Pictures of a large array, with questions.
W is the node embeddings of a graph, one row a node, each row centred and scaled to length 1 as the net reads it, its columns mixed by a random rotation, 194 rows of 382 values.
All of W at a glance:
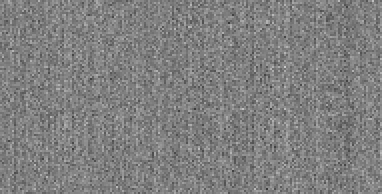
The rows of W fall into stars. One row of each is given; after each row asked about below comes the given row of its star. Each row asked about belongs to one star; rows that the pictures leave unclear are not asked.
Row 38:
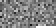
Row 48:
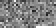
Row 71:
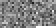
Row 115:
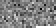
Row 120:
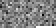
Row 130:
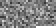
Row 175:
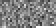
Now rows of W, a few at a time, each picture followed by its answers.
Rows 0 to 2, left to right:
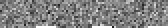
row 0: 48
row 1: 71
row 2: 38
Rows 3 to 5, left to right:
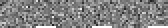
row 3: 71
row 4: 120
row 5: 130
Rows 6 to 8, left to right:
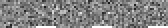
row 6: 38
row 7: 48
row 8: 175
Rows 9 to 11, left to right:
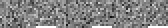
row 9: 71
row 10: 175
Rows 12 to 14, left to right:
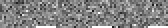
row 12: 115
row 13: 175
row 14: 38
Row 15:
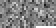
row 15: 38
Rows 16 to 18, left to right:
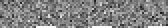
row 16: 48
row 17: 120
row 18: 38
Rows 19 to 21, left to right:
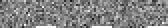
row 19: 120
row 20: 175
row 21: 175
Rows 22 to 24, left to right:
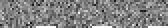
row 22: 175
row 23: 175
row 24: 48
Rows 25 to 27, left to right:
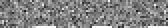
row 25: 38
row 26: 120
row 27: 38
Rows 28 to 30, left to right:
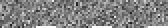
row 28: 175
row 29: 175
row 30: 115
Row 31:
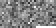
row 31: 175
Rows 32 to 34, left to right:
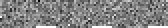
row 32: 71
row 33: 175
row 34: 71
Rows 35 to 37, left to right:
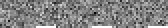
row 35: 130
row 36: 115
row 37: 115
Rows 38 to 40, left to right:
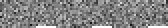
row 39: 175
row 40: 120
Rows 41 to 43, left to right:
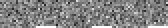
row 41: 115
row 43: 48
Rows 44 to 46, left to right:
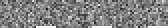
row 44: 120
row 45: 130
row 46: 175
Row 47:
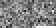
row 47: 38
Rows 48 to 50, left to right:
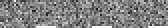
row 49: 115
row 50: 115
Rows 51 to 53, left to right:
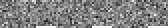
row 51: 120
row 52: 71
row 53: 38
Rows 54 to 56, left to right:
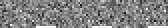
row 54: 120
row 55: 120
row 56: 38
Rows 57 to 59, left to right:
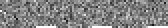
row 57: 120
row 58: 120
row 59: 115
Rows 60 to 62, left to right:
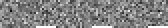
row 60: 71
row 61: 120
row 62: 120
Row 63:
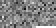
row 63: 115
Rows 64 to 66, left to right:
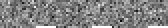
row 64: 115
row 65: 130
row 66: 38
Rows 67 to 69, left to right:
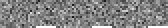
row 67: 71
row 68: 48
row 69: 130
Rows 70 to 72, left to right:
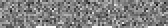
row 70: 71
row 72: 115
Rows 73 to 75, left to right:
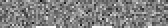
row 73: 130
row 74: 48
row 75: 130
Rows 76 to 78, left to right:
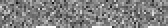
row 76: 115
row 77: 48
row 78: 130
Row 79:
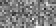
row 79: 130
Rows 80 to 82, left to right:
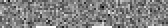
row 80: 38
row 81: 38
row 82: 71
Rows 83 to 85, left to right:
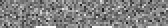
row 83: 130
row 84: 120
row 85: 71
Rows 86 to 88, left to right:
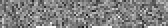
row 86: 175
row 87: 175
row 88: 175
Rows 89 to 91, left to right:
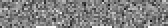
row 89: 38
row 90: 71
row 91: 175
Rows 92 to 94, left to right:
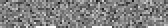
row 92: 71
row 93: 130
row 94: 115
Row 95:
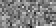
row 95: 175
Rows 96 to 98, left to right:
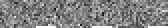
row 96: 115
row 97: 48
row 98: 175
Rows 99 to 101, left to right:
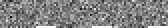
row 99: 130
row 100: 115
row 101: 175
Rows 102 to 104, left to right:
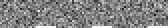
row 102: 48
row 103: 130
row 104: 71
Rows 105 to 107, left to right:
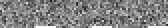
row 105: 48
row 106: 38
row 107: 48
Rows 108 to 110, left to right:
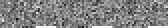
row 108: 175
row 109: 175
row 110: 115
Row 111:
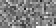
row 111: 130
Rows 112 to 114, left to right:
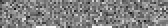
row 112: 120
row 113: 71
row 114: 115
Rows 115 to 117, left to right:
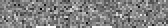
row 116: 38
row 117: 120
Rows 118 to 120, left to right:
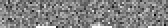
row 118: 48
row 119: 38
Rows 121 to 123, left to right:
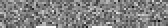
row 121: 38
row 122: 175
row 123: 71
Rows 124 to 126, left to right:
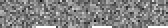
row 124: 130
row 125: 38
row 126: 120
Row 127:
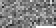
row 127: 38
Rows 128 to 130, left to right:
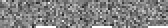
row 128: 71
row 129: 38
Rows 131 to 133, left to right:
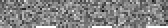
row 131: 115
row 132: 38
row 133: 130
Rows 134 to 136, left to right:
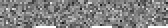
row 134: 38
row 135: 115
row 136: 71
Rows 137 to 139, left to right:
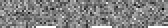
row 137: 130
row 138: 38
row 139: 175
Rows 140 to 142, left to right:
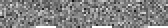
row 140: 38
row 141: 120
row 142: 130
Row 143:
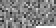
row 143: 120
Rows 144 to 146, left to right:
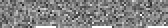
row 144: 175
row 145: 130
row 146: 120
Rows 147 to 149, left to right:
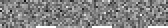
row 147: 71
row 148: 120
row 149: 120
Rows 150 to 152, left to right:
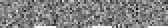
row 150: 38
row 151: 130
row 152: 115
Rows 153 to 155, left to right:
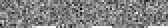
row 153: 130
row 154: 115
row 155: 175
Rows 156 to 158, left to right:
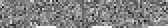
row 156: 115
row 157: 120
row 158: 115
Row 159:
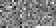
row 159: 120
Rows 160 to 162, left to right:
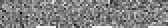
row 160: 120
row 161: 120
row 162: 48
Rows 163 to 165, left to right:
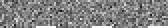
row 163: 115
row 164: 120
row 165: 71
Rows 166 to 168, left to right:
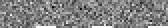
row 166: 130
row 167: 115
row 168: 71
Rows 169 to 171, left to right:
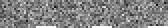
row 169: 120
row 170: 120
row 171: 115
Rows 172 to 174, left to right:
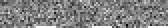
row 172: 38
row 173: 115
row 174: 115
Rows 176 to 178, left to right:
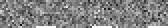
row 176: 130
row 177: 38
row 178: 48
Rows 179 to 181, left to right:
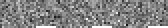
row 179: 175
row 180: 48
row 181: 130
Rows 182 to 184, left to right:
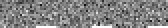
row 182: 48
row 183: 71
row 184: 71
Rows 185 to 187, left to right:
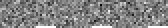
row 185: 48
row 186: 38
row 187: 115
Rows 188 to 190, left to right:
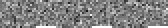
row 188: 71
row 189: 71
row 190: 175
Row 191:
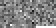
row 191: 48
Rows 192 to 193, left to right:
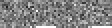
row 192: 48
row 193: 175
